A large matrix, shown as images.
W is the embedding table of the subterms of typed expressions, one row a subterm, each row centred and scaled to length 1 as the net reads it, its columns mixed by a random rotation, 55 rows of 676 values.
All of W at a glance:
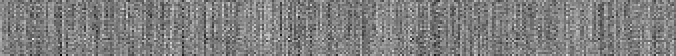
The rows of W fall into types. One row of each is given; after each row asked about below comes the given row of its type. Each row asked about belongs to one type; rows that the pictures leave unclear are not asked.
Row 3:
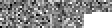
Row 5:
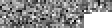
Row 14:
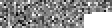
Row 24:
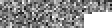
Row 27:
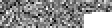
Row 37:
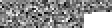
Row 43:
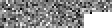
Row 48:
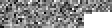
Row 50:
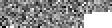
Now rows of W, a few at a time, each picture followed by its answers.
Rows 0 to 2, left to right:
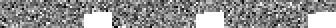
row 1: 50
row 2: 27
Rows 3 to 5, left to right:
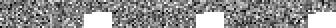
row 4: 48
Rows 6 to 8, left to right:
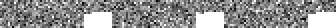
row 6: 14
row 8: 48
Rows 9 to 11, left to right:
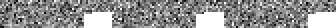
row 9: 48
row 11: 14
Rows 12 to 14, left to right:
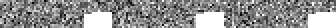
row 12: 5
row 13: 27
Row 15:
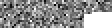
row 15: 14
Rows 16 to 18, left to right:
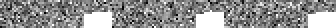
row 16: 3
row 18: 27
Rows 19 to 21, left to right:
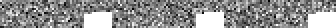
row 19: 37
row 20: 43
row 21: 5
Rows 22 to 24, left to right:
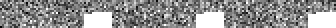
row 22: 43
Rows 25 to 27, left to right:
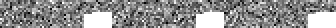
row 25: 3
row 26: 5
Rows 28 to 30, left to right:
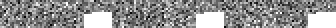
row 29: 24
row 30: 43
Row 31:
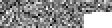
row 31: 27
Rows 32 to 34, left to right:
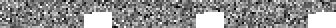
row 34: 5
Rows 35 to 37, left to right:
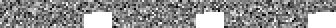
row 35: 27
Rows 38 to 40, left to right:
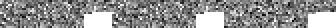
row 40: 37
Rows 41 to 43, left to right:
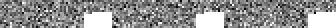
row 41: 24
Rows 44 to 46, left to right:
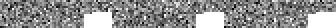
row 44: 3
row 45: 5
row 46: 3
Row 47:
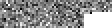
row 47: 43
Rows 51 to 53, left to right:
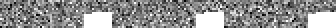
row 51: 3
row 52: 43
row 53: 37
